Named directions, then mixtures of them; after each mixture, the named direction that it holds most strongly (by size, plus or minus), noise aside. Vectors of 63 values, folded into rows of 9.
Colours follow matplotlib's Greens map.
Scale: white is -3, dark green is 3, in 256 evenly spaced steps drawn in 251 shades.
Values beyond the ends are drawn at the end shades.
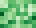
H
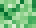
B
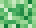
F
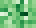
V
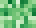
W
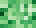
H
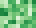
H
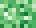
B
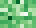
V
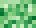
H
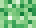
W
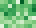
W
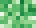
H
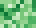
B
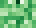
W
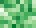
B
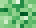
V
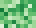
F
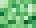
H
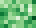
H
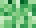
W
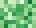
F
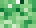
B
